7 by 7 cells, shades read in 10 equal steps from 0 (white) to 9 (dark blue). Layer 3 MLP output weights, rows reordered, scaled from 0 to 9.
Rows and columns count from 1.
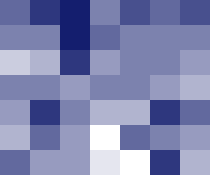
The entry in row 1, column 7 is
7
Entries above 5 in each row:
6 2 1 0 3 2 2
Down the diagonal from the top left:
6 5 8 5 3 5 3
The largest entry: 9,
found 2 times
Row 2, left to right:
5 5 9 6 5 5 5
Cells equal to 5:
14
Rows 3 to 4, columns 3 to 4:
8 4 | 4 5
